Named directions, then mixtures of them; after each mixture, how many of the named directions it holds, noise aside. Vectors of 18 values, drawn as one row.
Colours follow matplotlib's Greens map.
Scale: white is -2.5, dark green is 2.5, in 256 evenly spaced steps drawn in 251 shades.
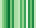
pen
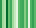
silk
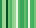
one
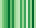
one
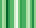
two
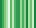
one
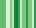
two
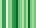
one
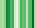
two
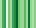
one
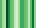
two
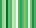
one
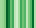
two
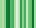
two
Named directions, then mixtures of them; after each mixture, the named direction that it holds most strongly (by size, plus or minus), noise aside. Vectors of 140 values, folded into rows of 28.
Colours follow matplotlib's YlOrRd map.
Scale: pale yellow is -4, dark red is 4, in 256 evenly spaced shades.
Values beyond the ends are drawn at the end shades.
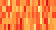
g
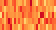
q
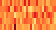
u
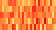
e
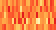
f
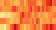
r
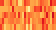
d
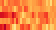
r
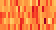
e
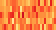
e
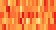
f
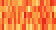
d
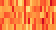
d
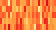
g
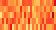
e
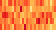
f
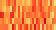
e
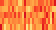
d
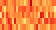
q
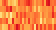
e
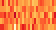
u
